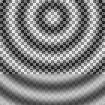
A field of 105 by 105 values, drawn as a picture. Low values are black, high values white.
Rings: centred on the top middle. Slope: none. Seam: horizontal, 70% of the way down, the bottom part calmer.
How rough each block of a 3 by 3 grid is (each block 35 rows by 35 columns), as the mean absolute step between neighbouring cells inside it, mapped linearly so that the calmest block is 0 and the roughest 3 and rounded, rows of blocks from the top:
333 | 333 | 000
